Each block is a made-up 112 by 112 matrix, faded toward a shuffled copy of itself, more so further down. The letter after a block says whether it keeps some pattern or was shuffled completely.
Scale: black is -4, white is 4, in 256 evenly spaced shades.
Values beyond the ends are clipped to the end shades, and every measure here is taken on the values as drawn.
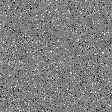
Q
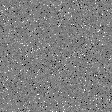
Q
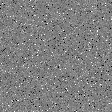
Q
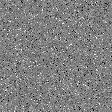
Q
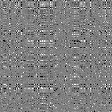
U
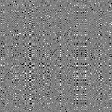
U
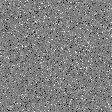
Q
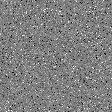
Q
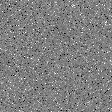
Q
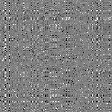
U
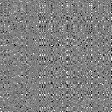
U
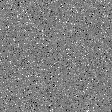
Q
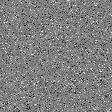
Q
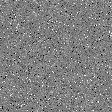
Q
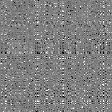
U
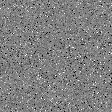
Q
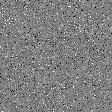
Q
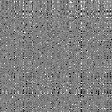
U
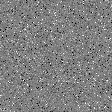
Q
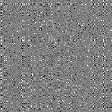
U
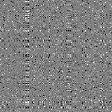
U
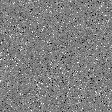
Q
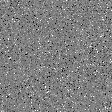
Q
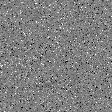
Q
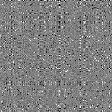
U
